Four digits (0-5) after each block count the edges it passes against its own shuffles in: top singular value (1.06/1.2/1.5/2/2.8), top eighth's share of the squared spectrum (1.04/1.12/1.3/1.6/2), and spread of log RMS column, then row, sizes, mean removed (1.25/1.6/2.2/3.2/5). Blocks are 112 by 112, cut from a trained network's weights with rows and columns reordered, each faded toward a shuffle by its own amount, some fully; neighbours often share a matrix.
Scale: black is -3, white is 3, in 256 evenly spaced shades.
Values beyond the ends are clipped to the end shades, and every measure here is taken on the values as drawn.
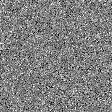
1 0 0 0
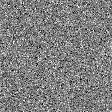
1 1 0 0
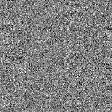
3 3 2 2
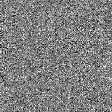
3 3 2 2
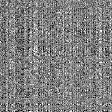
4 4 2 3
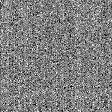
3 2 0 1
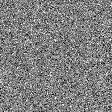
0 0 0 0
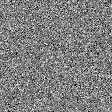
1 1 0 0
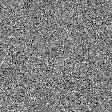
1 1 0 0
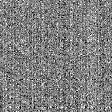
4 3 0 2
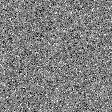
0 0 0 0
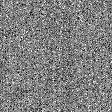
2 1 0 0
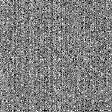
3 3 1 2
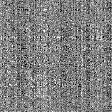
4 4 1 3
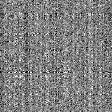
4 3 1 3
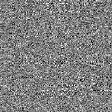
3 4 2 3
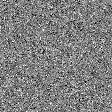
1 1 0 0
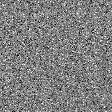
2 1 0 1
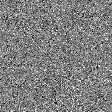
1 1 0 1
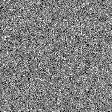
2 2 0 1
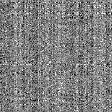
4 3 1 3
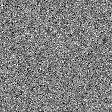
1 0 0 0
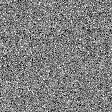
0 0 0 0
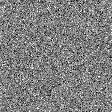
2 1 0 0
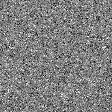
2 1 0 0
